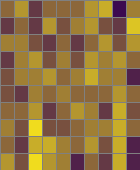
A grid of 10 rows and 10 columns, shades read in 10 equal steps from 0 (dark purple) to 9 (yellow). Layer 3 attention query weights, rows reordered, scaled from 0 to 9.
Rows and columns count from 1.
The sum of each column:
38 39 54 43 42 38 53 42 50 37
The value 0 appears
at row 1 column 9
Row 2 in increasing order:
2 2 2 3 3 4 5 6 6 8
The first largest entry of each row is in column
8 10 8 3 7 9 9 3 3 3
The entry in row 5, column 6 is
5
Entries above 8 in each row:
0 0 0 0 0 0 0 1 0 1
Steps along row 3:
same down down up down up up down up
